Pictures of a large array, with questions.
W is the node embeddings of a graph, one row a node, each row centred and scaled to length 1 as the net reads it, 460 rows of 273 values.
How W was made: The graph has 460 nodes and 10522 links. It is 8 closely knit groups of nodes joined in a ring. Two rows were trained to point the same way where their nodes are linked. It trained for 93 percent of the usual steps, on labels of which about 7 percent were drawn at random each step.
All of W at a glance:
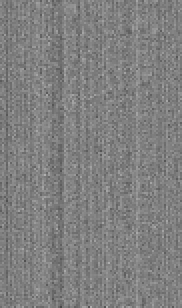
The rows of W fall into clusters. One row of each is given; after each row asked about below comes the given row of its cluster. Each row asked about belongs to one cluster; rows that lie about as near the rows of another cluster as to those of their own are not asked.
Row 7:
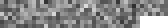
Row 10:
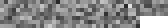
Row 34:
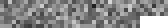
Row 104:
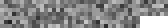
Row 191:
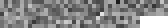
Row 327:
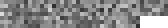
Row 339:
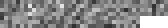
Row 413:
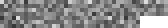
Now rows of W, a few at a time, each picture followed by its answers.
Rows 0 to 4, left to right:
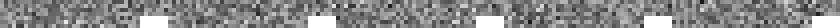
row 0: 191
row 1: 191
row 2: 413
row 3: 327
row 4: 191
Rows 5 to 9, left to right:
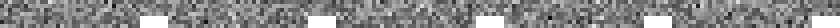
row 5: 10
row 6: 10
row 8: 10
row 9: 7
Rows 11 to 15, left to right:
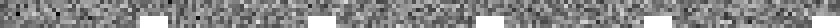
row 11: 7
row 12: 339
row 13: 10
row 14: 191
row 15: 10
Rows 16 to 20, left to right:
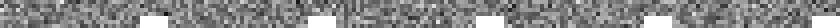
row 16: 104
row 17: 191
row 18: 339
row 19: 413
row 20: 10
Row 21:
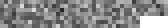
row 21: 413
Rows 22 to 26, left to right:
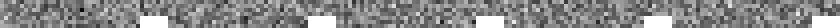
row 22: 327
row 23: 10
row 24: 339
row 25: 191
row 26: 104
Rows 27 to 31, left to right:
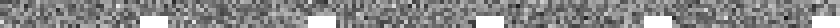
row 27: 34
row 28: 191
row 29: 339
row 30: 327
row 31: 413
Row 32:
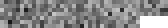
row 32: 327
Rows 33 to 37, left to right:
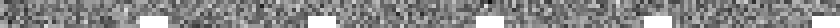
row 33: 327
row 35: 191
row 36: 191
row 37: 339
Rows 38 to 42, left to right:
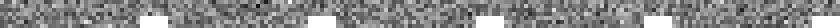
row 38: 7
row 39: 191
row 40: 413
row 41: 327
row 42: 339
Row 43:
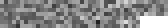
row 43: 413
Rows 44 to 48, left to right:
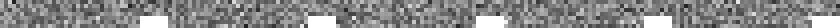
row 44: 191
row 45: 339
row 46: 413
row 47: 339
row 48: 339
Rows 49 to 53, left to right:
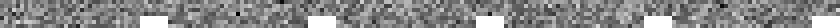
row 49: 339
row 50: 10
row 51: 10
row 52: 327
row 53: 10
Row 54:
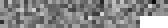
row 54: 191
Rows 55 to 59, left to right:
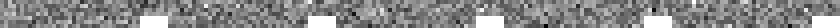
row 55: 191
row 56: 104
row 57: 7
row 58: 7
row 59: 413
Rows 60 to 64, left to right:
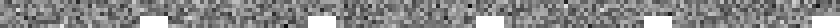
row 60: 104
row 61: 10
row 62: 327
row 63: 339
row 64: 191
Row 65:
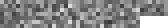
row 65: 413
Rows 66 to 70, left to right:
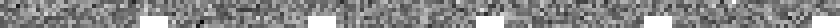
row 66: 7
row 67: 191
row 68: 339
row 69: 104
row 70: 104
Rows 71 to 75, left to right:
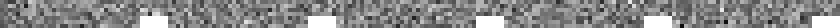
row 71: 7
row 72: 191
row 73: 339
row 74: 10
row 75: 327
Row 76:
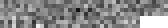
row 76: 191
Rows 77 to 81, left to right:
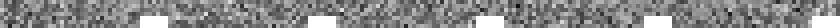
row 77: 327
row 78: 104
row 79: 34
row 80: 327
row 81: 7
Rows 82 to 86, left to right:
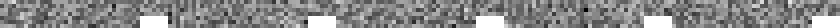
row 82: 10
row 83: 339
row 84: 10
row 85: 327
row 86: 413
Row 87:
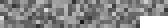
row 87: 34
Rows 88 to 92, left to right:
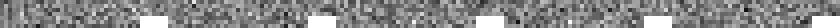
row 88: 339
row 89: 10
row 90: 191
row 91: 34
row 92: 104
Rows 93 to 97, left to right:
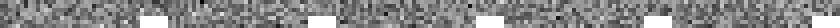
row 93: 7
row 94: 339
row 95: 327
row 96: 413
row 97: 327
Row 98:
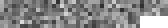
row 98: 327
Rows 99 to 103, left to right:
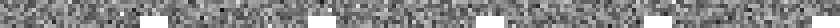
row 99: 34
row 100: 7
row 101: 413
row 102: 104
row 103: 104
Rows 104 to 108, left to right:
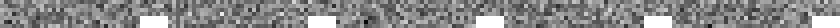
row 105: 339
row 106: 191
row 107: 327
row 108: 327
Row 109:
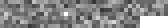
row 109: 104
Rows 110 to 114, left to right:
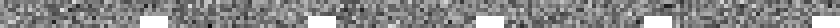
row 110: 191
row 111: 327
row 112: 327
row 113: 104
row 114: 339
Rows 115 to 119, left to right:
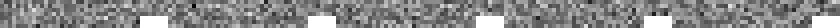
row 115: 339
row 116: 10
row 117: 10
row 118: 104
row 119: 104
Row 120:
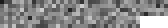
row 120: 339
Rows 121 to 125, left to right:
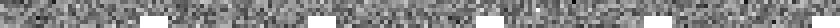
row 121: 34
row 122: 327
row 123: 7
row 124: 339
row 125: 34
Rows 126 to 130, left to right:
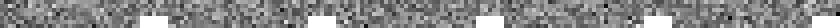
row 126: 7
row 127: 413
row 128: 191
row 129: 7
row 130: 104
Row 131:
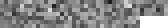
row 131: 413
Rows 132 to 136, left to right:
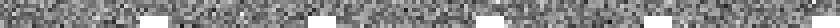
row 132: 413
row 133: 34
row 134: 10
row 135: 327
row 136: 191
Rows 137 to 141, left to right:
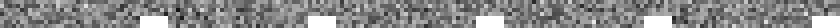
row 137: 104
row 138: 327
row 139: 191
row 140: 191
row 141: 10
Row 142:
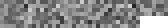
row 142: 10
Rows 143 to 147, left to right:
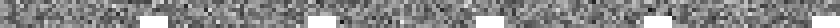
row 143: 10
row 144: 7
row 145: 34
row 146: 34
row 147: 10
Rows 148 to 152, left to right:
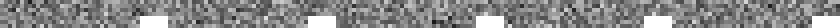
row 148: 191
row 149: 191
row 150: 413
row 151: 413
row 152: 104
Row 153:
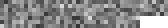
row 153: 339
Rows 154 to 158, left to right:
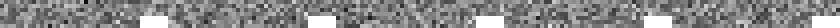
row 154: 10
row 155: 10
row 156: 413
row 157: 10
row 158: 34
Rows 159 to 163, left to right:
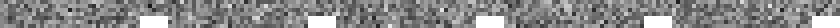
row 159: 10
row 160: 339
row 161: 327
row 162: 34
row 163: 327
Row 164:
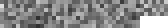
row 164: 34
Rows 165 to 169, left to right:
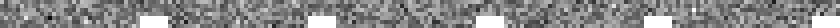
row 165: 7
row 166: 413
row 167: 413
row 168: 34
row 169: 191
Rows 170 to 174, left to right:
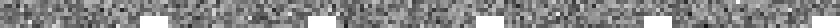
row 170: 327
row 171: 34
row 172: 327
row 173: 339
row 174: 7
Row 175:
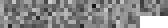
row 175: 327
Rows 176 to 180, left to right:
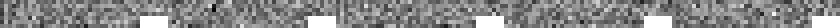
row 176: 339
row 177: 34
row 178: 339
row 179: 10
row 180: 7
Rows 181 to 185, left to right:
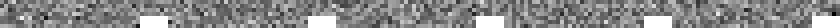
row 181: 10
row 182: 191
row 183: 34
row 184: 339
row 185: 104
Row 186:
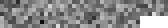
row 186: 34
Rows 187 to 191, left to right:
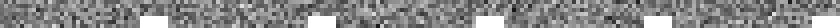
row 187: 413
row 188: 413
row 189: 7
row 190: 10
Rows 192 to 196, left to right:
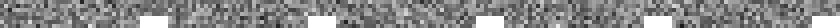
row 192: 413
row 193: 339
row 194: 104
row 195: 327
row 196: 104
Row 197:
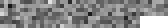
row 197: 10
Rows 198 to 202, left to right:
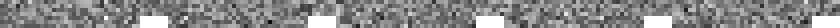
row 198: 7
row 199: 413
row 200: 10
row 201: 10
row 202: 104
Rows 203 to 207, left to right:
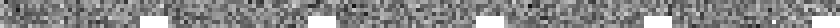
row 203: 327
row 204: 413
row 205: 413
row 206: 34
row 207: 339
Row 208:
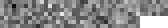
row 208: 327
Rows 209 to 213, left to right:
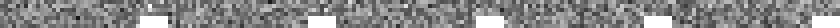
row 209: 7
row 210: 339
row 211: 7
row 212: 327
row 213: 327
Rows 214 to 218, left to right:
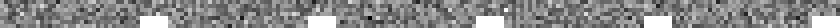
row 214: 10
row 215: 191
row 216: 104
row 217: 339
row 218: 7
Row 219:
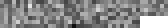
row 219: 339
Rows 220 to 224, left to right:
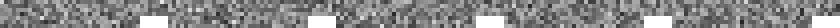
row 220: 104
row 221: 191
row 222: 7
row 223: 34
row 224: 104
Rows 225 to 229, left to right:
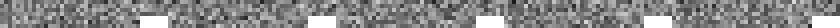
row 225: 339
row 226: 104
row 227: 104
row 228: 327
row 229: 327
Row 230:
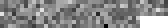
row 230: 7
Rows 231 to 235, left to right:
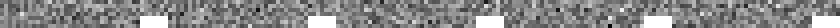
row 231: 339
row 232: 339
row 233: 191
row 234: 7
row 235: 104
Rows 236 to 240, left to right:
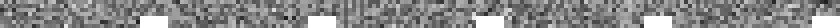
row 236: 413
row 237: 104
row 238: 339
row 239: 327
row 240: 191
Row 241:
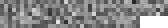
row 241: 339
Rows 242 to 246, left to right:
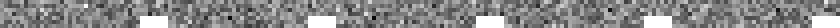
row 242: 104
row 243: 327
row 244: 104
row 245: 34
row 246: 10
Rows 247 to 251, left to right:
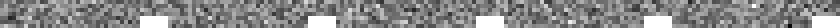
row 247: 10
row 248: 104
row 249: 191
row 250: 191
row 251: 10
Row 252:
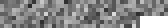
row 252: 34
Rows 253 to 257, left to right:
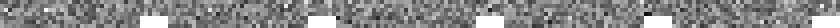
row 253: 34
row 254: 104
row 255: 10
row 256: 104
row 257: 191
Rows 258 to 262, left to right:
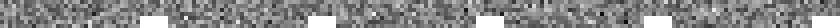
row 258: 191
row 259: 413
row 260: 104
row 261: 7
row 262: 7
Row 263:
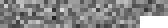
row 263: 413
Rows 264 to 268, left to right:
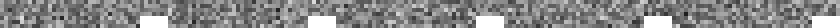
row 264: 327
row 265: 327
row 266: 10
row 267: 104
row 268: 413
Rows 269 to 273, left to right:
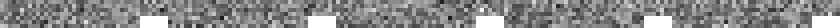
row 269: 327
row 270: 191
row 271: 7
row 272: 327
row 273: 327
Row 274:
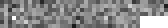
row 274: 339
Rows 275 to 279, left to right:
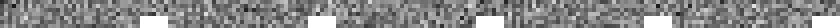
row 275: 339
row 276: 191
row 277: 104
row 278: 339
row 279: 339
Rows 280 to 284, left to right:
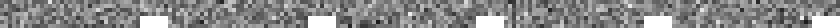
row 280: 339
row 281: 34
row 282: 34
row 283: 339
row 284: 10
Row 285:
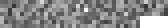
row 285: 34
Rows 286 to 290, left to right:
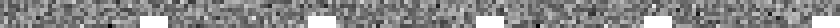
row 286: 339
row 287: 7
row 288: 327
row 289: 191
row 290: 327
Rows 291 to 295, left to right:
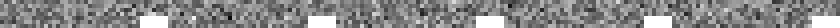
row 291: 10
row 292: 104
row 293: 191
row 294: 34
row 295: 7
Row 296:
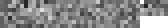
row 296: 7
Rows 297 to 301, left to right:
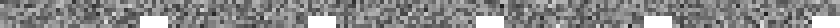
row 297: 34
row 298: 327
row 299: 339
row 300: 327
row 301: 413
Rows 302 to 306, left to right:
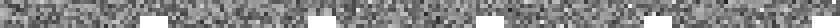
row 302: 104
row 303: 7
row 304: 327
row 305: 413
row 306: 7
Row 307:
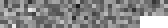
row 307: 191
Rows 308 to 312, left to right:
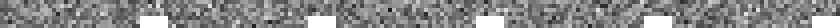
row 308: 7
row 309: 413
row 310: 7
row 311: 104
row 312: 34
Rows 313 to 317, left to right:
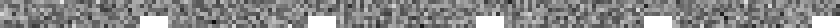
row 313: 104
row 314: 104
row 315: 339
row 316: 339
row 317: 327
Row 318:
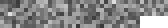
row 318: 34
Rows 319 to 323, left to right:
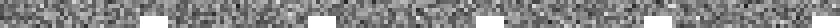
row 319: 413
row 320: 327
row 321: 7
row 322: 191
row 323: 104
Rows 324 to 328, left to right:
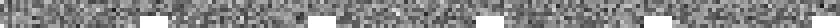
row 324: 339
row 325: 327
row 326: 10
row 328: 10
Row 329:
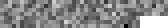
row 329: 34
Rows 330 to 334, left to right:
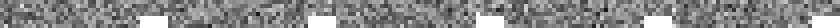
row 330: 413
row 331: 7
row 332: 104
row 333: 327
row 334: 327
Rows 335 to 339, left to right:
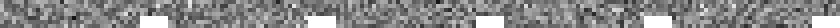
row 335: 104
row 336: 413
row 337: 339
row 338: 7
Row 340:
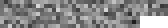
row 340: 104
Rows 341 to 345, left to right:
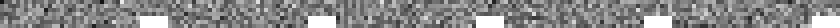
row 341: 339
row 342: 413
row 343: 339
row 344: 413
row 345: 7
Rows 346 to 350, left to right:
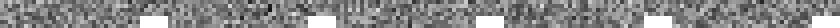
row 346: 191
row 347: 191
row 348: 339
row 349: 327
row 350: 34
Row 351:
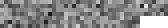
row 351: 104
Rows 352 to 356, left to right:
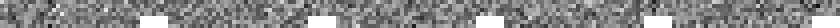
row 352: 10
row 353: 34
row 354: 34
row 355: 7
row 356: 191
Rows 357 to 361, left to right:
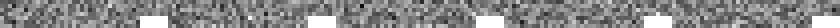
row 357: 34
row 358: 413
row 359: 10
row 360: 10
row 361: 104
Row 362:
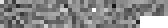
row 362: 413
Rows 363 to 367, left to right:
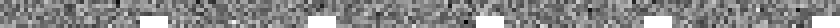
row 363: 339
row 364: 191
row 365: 10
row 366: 191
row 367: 34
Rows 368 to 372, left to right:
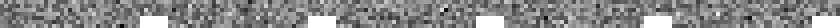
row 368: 413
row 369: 327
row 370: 10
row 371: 10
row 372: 104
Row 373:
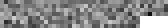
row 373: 104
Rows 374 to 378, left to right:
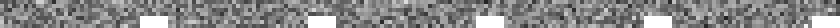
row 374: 34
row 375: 339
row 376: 7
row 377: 10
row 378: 7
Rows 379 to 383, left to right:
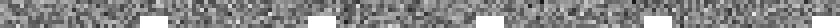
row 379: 104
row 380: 191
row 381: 327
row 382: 7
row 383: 339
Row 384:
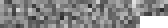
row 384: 104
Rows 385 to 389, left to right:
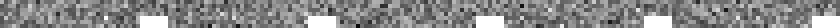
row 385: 7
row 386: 327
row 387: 34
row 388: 413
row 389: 7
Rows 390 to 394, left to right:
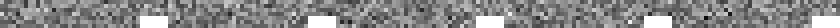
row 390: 7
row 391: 104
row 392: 34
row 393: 104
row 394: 7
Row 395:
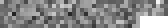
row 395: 7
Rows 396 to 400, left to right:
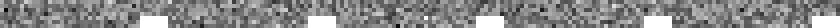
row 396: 327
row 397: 7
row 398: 191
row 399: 413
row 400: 7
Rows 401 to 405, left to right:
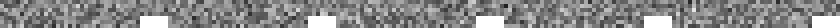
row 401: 34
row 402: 34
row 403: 104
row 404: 10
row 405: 339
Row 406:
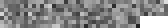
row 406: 327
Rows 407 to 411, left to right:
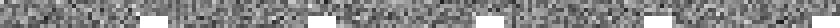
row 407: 104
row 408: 339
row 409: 10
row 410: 339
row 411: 34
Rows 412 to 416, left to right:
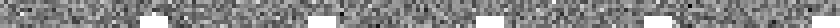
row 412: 10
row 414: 34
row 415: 339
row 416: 413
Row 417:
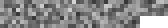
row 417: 104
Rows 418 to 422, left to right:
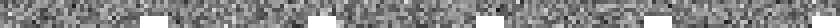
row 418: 34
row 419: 34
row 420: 327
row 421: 339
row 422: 7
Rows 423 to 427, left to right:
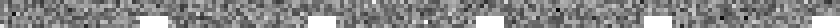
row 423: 339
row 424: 413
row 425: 191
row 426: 7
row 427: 191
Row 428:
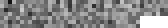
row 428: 327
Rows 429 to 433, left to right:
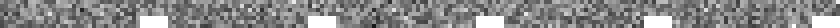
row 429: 7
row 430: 327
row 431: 34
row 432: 10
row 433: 327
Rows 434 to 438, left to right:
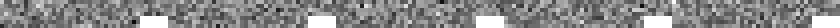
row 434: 104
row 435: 10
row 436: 7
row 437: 34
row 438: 104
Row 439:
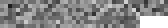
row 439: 10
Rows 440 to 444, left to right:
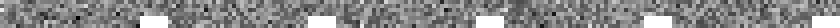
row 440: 10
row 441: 413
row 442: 10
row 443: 327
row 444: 34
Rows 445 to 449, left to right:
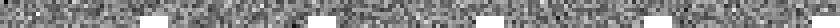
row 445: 191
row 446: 34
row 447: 413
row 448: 191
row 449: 413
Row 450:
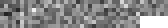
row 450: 339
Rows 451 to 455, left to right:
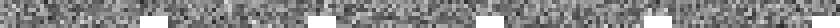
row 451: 191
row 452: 7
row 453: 10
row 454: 7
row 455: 339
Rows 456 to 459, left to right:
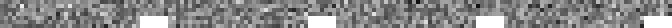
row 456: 7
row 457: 339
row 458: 191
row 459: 34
